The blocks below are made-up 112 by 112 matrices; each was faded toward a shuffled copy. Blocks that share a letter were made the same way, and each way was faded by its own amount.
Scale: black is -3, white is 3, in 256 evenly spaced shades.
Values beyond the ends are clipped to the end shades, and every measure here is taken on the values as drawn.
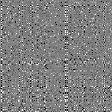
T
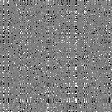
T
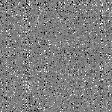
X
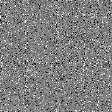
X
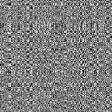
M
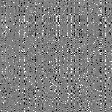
T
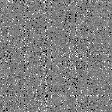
X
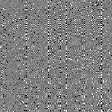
T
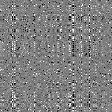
T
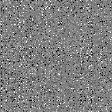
X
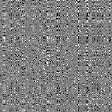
T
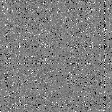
X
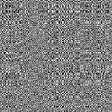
M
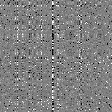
T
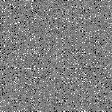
X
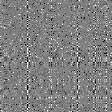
T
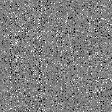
X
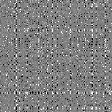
T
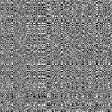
M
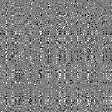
T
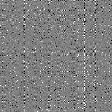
T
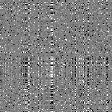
T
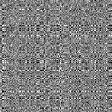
M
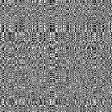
M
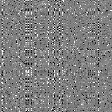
T
